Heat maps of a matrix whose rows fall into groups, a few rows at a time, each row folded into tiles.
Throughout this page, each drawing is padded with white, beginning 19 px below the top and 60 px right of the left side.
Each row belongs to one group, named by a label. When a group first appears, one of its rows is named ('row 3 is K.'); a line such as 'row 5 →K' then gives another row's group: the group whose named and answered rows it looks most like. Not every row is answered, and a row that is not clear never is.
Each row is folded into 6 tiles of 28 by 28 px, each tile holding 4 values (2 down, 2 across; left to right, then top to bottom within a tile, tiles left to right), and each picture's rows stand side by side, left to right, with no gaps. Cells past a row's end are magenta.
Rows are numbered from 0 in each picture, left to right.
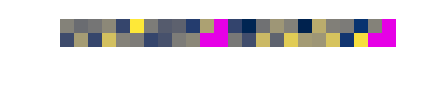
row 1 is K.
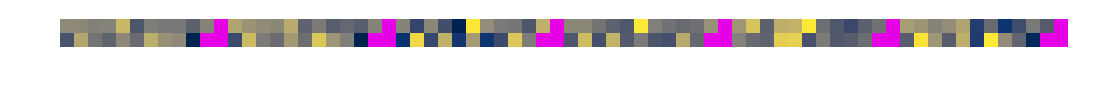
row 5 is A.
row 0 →A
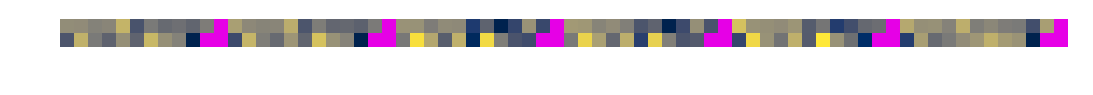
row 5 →A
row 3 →A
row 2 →A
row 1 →A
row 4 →A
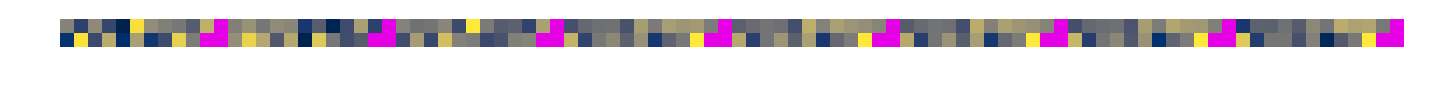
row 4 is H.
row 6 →H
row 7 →H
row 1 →A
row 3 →H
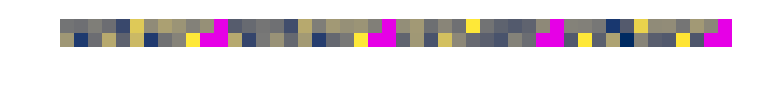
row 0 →H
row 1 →H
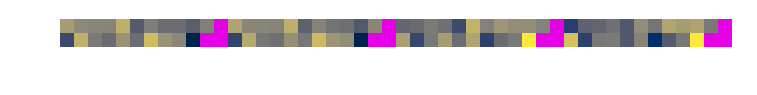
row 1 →A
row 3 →H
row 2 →H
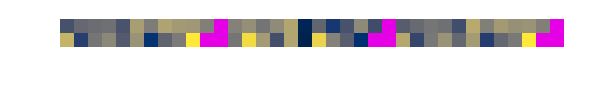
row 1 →A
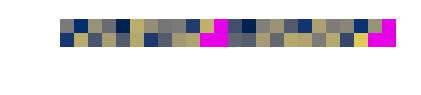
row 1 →K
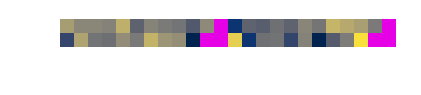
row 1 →H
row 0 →A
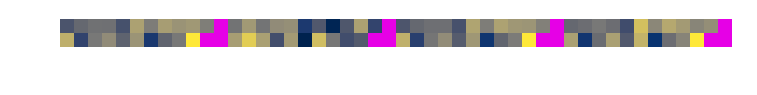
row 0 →H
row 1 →A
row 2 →H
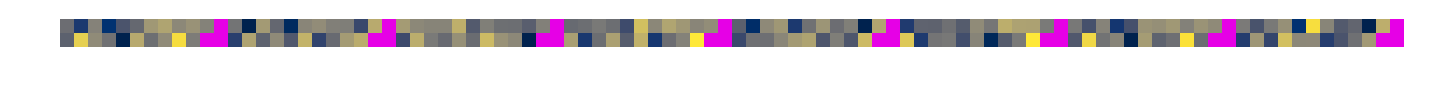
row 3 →H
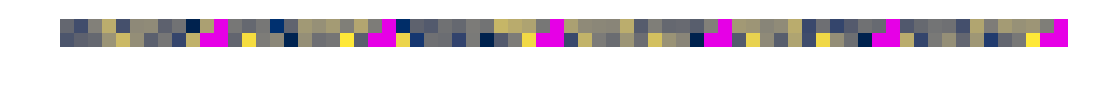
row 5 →H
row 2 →H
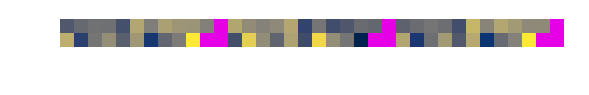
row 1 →A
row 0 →H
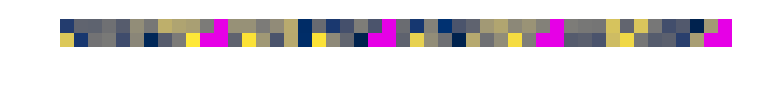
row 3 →K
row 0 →H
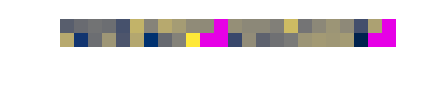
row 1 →A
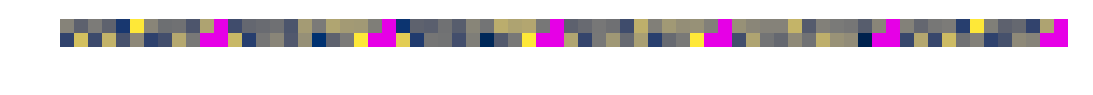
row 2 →H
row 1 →H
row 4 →A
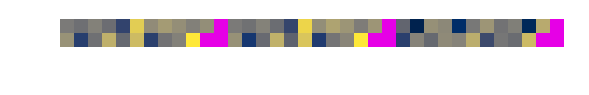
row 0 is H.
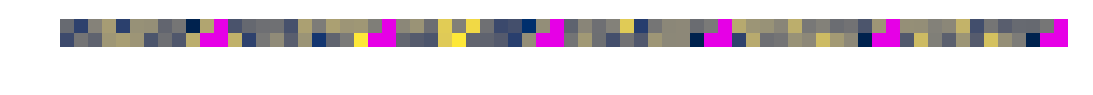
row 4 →A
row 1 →H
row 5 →A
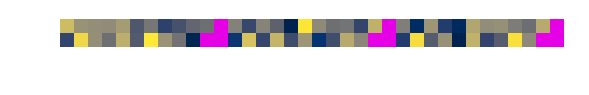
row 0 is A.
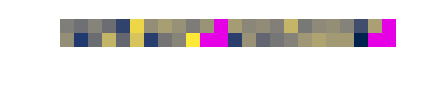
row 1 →A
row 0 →H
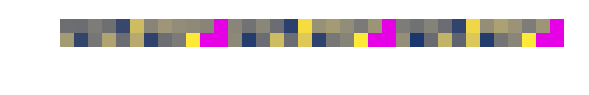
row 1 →H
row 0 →H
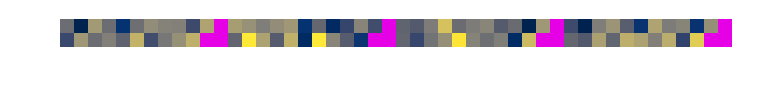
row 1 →A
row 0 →K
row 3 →K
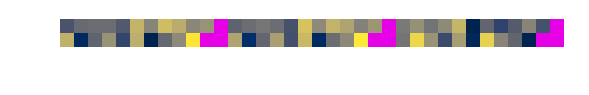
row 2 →A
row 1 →H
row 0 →H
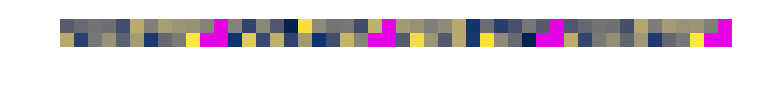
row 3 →H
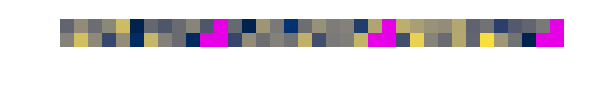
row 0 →A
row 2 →A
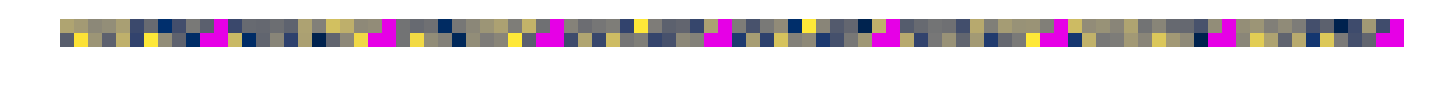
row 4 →K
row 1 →H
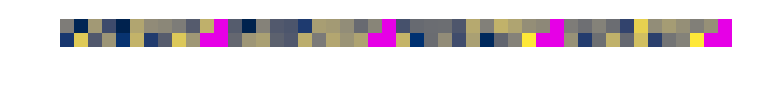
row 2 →H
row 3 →H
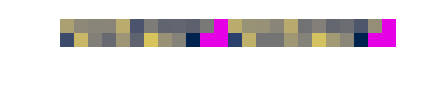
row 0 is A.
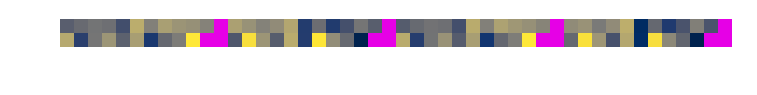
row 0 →H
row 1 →A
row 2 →H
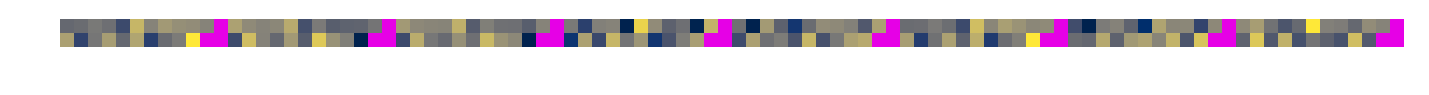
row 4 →K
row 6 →K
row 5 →H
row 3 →K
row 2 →A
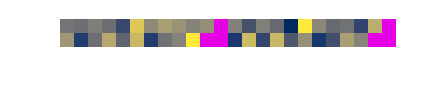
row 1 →K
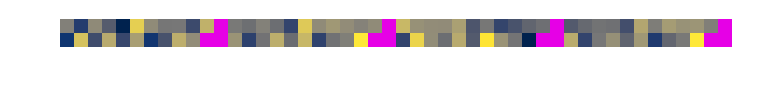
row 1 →H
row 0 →K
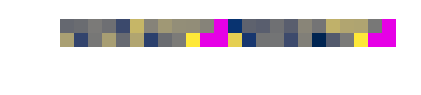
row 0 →H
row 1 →H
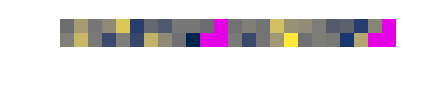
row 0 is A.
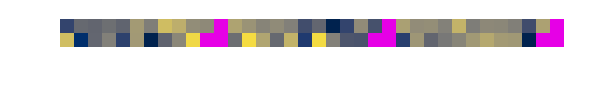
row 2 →A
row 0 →H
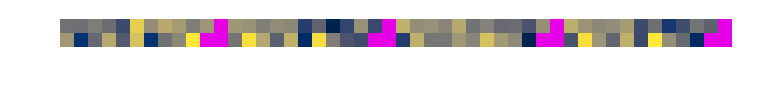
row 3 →A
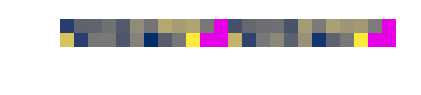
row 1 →H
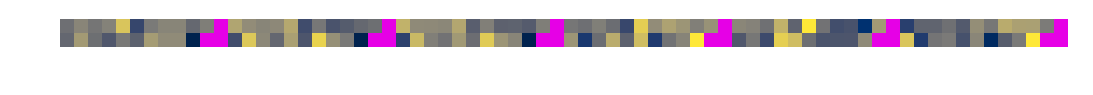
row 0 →A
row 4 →K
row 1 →A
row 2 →A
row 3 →H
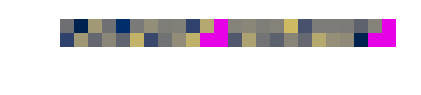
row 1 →A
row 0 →K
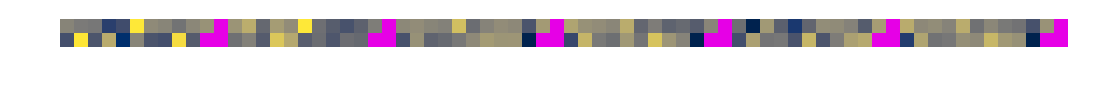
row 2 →A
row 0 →K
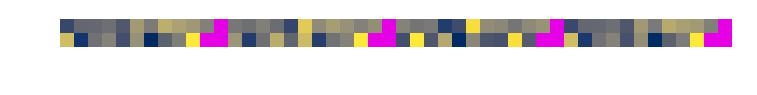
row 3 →H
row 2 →K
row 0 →H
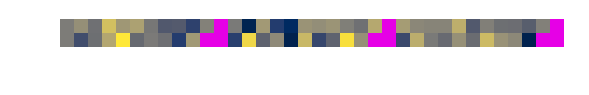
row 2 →A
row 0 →K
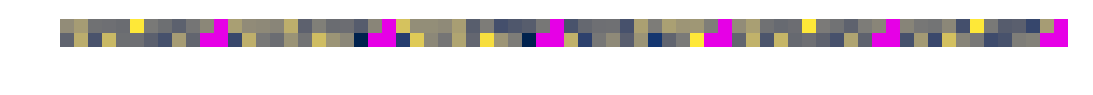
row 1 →A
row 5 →K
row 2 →A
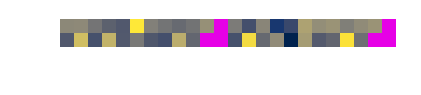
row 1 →K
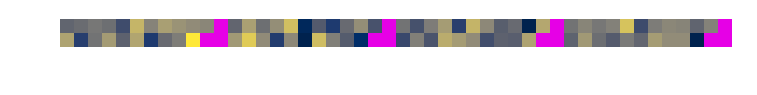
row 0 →H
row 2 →K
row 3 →A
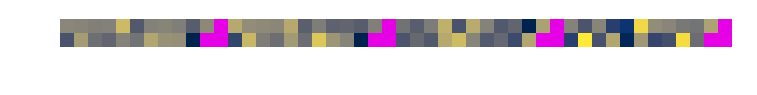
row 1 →A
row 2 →K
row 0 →A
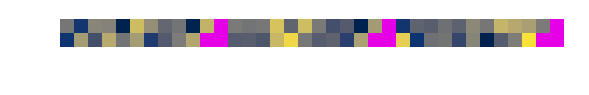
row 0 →K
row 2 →H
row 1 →K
